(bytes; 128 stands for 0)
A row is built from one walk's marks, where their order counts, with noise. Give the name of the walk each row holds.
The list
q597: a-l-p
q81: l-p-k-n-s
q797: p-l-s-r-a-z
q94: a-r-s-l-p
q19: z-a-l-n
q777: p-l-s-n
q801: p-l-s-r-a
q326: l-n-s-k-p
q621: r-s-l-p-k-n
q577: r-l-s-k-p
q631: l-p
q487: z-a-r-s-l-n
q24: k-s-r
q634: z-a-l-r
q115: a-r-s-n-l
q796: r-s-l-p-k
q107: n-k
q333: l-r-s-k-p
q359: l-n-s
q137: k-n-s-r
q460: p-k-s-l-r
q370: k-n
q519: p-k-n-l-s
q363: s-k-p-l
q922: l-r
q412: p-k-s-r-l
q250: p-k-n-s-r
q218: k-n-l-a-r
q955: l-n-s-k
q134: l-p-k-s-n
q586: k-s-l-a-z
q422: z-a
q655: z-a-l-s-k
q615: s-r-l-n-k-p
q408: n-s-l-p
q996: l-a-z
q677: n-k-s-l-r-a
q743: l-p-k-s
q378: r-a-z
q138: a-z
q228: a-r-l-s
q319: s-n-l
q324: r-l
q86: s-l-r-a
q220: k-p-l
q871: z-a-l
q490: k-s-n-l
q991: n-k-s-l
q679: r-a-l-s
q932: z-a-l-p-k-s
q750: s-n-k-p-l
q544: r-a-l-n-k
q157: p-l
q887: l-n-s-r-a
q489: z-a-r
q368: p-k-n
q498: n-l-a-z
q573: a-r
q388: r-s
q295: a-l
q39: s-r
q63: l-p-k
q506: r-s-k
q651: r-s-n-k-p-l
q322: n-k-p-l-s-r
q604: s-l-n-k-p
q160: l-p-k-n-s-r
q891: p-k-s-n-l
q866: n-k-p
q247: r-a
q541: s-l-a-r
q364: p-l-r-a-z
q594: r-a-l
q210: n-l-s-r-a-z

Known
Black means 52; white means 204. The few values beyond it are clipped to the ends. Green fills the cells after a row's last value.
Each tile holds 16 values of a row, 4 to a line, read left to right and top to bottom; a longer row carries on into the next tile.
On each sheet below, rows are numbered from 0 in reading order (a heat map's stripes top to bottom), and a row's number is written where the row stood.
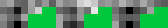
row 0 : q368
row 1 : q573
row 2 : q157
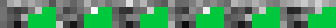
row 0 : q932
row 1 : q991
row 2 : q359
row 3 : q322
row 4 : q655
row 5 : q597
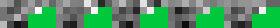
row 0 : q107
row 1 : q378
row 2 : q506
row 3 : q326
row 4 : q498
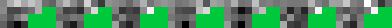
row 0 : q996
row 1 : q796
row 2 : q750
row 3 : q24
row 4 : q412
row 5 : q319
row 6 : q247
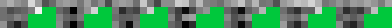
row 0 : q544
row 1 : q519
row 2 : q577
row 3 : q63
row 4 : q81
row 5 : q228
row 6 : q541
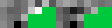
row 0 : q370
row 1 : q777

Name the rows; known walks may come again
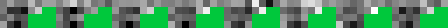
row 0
q363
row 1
q743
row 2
q586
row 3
q490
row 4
q388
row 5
q573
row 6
q991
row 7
q615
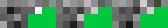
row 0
q408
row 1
q487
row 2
q621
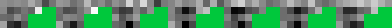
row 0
q210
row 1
q677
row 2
q922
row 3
q220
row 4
q631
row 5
q801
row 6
q597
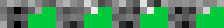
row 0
q157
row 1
q544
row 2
q506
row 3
q604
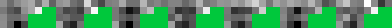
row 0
q218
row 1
q651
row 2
q412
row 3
q750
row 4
q94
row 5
q364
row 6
q247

